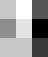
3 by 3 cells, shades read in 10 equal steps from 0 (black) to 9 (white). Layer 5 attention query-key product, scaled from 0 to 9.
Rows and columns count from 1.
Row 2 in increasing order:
0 5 8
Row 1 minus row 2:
2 1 3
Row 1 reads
7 9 3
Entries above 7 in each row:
1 1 0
